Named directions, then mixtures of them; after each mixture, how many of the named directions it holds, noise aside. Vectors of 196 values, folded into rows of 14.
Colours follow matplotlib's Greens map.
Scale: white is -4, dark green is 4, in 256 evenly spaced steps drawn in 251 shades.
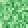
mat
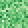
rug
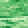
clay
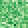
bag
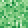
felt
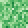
one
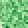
two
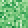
two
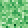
two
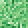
three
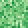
one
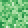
two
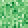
three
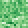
two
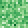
two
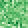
two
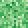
two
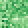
three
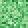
one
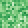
three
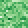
three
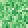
one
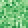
one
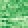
two
